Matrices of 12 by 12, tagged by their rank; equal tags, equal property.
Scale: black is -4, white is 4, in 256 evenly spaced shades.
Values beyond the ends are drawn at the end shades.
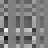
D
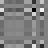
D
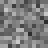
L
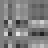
D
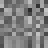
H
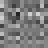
H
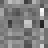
H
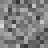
L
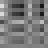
D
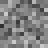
L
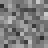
L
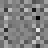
H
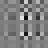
D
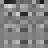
H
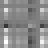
D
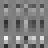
D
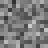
L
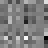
H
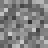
L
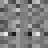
H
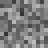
L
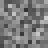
L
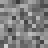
L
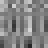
H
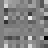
H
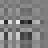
D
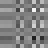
D
